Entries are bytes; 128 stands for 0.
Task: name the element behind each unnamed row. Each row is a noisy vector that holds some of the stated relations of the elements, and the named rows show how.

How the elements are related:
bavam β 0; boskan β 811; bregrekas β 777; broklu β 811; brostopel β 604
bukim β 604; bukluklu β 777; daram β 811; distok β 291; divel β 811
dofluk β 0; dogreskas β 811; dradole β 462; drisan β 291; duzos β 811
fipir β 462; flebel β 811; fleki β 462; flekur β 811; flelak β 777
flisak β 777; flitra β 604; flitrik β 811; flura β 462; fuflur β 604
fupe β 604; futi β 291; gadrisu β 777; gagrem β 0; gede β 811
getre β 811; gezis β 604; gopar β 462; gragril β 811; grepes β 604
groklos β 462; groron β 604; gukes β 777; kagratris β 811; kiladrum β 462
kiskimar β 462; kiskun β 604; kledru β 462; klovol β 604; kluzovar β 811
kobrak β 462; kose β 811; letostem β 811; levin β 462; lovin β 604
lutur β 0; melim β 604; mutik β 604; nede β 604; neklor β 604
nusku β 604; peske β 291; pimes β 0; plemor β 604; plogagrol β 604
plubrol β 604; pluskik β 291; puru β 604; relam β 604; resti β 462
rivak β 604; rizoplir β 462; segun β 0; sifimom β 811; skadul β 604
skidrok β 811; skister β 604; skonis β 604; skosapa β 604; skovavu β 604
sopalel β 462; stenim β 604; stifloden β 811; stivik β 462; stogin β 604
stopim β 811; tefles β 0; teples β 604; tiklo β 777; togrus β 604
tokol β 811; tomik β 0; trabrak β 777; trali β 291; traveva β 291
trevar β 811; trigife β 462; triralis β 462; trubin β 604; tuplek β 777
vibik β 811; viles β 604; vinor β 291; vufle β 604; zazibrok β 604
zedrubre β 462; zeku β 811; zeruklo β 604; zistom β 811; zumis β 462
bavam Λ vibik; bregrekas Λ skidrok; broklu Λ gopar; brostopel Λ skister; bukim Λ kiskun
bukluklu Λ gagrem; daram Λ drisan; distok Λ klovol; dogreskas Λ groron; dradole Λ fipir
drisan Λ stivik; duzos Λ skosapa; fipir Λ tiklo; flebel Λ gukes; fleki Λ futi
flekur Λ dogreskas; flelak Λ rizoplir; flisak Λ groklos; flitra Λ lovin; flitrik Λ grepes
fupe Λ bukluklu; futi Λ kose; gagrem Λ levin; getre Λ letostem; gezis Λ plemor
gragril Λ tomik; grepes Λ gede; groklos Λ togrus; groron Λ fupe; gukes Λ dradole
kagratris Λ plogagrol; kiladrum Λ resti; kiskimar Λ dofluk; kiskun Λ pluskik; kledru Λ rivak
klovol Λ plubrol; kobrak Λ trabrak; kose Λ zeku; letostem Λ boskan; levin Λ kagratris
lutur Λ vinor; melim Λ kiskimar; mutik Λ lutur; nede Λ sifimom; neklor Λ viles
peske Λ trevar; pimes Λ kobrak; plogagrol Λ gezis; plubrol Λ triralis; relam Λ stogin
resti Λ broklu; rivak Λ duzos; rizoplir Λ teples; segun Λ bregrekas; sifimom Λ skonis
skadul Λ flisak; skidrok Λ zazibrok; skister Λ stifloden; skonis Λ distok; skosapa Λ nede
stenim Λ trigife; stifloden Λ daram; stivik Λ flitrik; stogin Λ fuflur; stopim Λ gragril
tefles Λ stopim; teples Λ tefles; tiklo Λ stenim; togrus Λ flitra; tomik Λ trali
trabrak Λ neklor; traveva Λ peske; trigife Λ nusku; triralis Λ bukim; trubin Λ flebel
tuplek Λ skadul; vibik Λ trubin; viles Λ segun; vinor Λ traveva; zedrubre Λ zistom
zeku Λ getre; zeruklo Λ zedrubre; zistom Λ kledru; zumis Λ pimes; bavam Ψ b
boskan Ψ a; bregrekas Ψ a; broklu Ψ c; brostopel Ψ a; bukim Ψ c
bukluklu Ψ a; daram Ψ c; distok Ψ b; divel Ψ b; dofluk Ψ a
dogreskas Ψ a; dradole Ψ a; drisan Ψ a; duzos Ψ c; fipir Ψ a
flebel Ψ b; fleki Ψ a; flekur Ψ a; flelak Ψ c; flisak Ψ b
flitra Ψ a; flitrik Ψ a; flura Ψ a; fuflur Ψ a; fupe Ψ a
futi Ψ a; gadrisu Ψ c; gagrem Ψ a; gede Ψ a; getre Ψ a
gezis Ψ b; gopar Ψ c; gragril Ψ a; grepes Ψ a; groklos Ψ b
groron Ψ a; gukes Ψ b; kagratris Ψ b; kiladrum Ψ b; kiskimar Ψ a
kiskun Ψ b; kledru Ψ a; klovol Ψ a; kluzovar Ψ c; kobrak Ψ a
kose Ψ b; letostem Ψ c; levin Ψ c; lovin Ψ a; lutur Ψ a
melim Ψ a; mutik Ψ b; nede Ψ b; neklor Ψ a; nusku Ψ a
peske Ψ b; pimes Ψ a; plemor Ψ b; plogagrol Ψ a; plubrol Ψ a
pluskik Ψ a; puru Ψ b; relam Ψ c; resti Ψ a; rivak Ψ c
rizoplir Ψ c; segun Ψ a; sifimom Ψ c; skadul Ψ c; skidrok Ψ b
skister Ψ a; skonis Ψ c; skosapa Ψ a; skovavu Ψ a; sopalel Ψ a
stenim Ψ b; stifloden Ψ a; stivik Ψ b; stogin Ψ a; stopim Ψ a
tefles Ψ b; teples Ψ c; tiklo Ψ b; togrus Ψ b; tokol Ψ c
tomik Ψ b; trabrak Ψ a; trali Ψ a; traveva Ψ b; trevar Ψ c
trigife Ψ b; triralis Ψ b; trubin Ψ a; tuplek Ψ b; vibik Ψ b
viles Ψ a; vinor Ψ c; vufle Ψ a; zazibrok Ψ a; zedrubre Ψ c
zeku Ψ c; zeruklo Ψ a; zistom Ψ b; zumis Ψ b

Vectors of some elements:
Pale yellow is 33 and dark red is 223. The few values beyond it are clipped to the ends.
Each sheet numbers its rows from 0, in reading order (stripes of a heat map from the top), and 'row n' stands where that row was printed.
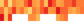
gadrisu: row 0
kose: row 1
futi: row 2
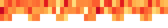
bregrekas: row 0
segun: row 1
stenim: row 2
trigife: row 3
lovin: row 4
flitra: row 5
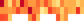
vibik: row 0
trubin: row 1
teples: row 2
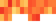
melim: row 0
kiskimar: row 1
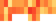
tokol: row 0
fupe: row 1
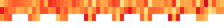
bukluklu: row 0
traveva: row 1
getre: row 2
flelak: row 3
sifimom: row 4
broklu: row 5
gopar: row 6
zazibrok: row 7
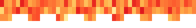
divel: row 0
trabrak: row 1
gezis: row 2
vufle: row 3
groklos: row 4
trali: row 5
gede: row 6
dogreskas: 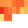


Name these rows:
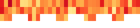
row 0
zeruklo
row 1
vinor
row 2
plogagrol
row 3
lutur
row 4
tiklo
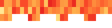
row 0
tomik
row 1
flisak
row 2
pimes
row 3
fleki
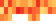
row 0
nede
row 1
skister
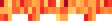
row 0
bavam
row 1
tuplek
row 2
nusku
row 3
gukes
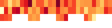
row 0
triralis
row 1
zistom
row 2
kledru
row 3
plemor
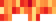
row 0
stivik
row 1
duzos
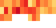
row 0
distok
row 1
groron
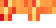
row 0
levin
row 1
trevar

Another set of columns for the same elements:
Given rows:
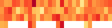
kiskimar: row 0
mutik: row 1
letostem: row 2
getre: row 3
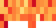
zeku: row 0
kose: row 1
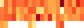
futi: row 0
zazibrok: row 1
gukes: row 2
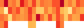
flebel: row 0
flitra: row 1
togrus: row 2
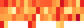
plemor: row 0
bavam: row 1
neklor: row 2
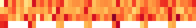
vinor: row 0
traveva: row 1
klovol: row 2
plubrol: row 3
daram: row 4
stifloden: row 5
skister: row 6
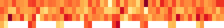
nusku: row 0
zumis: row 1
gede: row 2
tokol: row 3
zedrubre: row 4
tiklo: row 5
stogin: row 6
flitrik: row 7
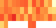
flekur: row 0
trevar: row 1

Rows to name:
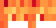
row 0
tuplek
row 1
skidrok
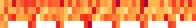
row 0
bukluklu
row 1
groklos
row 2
gezis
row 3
rizoplir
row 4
kiskun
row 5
nede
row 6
kagratris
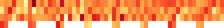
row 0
gopar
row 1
stenim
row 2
distok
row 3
boskan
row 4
brostopel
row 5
dogreskas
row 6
kiladrum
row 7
lutur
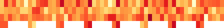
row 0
gadrisu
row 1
dofluk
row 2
vibik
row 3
skonis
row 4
flelak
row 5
trubin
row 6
sifimom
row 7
tefles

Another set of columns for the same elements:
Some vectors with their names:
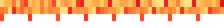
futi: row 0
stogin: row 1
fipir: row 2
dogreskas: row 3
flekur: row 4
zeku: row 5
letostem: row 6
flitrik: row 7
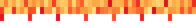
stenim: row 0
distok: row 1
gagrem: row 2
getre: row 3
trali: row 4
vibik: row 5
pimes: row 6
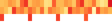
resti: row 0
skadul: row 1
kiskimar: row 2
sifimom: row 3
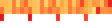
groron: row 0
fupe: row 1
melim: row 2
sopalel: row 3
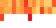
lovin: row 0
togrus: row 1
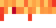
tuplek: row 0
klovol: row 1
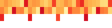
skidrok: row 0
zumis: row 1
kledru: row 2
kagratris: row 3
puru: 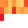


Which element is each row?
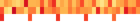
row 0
flebel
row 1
pluskik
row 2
skister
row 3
rizoplir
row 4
trabrak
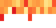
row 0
triralis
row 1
bukim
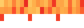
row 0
segun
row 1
kobrak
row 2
zazibrok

